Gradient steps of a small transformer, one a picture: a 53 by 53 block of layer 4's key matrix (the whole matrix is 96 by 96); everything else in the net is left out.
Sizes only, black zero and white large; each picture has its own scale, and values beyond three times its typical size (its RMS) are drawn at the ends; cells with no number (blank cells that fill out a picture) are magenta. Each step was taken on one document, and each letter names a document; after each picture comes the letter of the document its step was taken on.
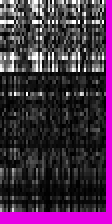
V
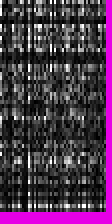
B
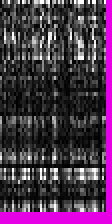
V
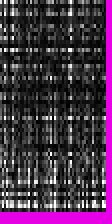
B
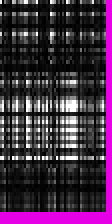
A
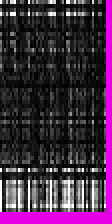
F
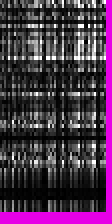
V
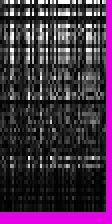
F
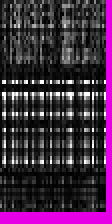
V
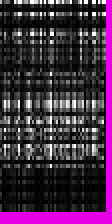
A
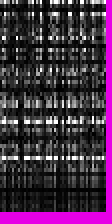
A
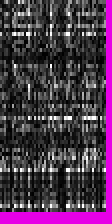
B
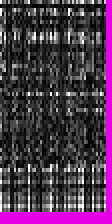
F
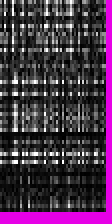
B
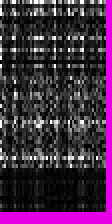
F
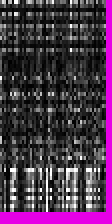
F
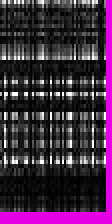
V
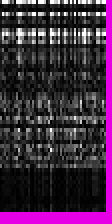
A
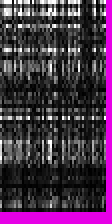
B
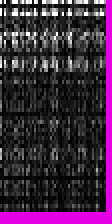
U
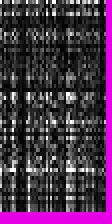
F
